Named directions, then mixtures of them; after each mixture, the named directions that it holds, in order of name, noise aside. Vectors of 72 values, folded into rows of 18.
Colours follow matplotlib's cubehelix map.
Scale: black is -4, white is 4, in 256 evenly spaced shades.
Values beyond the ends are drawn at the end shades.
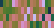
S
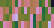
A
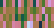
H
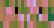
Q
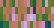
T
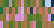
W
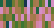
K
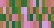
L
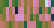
Q, W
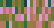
K, Q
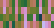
L, Q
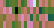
L, Q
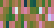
K, Q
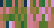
H, K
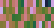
H, T, W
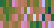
S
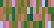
S, T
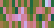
L, T, W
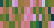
Q, S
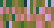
K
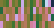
W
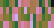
A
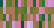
H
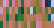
W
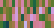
Q, T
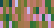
K, S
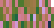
A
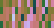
H, T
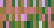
H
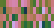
A, L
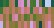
A, H, W
